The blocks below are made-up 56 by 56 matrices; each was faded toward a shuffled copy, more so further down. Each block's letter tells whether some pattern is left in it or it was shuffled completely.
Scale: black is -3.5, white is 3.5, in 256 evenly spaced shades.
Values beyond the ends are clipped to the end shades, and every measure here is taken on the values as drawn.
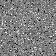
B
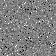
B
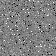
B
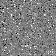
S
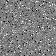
B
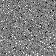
B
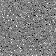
B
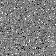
S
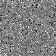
S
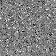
S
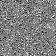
B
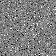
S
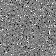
S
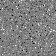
B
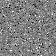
B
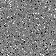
B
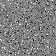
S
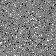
B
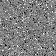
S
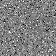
B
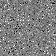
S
